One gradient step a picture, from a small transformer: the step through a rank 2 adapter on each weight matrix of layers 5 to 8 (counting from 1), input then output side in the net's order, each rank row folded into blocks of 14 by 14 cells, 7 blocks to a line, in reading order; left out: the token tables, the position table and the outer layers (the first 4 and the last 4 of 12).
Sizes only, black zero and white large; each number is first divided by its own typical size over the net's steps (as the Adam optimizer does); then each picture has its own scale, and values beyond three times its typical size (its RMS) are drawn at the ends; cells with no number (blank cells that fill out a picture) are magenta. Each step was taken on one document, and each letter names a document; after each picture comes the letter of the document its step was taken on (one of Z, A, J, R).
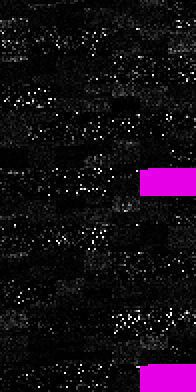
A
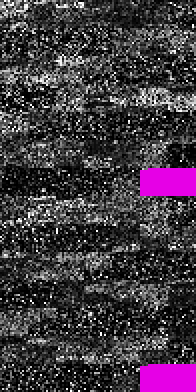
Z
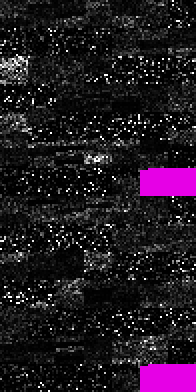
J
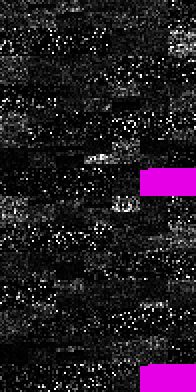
J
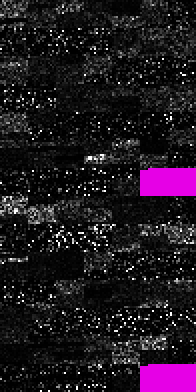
J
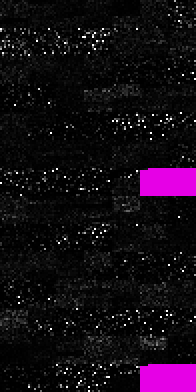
A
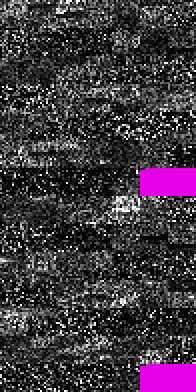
Z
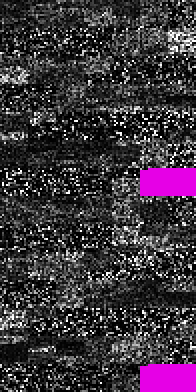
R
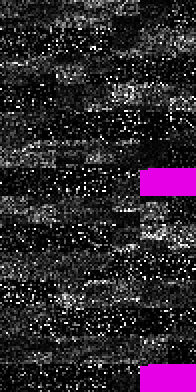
J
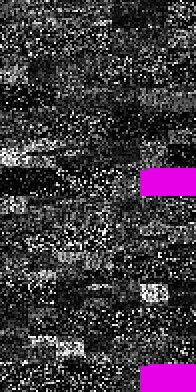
Z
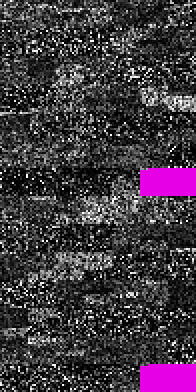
Z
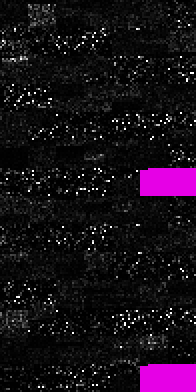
A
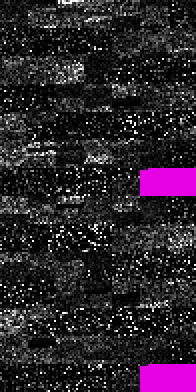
J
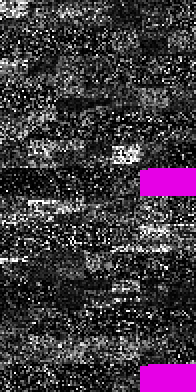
Z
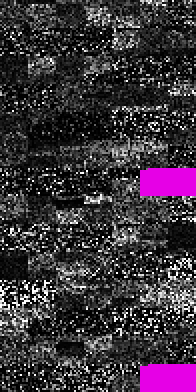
R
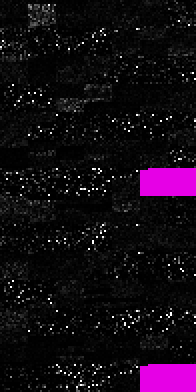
A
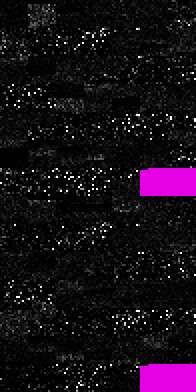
A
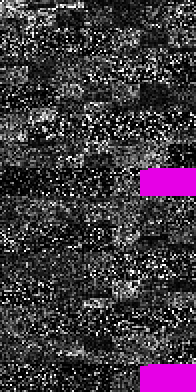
Z
